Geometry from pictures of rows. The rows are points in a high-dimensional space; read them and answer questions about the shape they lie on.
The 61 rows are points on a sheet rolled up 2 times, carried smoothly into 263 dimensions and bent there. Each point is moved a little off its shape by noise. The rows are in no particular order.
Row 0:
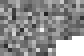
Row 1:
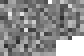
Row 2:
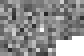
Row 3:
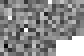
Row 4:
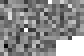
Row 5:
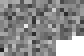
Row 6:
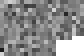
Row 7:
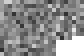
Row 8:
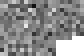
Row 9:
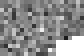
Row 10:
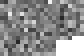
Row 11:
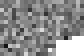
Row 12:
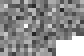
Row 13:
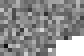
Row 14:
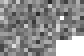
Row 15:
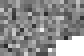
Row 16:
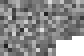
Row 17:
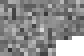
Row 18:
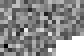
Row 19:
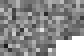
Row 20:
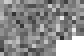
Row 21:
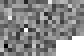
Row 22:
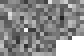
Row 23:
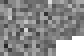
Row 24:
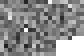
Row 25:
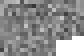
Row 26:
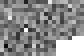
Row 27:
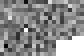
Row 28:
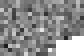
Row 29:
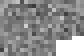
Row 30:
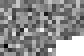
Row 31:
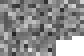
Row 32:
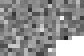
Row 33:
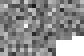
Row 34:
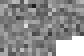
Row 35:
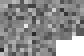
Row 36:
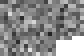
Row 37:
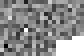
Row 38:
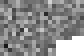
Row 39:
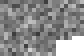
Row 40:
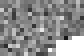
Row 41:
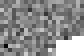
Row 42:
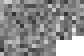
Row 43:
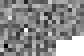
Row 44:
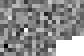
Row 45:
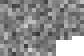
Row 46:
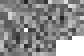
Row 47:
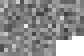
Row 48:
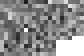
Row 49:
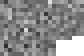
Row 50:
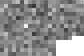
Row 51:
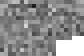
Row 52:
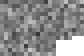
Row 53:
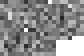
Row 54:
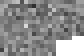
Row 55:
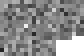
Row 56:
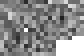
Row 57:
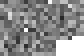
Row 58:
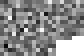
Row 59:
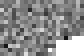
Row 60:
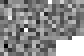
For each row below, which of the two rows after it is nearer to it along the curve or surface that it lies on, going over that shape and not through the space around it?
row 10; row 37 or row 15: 37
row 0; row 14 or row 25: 14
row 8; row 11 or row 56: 56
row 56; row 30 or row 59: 30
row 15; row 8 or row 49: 49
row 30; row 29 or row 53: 53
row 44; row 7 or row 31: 31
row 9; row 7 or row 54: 7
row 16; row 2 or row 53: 2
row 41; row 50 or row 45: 45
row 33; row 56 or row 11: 56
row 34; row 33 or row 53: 33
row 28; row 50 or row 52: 52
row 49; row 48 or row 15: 15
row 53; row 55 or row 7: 55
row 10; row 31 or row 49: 31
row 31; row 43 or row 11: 43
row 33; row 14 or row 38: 14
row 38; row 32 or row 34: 32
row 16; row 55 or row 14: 14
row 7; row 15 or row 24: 15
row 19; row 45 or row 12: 45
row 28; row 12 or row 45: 45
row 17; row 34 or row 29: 29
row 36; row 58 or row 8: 8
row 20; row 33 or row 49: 33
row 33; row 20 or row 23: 20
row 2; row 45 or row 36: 45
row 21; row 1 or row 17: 1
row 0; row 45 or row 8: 45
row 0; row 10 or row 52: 52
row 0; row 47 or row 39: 39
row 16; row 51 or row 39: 39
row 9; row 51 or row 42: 42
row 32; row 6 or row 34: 6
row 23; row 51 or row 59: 59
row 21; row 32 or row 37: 37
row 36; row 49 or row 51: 49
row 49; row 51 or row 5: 51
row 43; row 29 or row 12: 12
